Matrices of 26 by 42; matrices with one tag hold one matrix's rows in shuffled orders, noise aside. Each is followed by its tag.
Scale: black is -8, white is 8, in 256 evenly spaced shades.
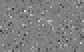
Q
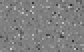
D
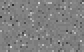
Q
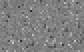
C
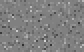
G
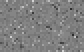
D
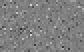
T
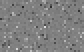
G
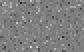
T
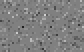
G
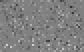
D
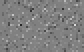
C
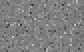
C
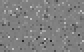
G
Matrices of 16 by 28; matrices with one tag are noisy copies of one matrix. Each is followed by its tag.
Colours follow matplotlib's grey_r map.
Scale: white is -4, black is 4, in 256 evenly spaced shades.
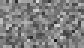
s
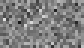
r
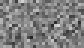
s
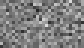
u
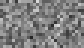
s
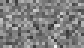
s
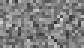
s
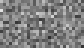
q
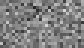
u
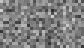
q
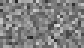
s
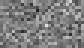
u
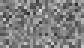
r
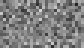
r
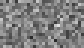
s
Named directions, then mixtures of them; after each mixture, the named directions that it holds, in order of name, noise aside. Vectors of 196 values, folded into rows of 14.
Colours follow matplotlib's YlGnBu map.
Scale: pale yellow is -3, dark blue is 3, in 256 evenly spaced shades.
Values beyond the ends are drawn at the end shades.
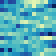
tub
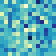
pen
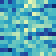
pen, tub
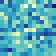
pen, tub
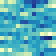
tub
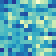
pen, tub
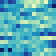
tub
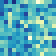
pen, tub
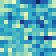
pen, tub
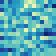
pen, tub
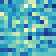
pen, tub
